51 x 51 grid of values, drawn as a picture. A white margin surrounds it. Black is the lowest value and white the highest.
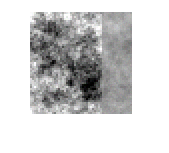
Seam: vertical, 70% of the way across, the right part calmer. Odd rows or columns: none. Slope: none. Mirror symmetry: none. Grain: blotchy.
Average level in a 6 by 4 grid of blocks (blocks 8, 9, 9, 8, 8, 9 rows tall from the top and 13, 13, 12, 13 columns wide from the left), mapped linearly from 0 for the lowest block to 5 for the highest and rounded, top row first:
4 5 5 4
2 3 4 4
2 2 3 3
3 2 1 4
4 3 0 3
4 4 3 4
